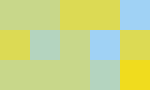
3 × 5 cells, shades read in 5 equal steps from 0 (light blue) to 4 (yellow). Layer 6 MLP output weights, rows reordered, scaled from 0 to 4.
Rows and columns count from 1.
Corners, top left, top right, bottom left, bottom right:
2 0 2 4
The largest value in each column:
3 2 3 3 4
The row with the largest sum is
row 3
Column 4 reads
3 0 1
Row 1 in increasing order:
0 2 2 3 3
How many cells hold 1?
2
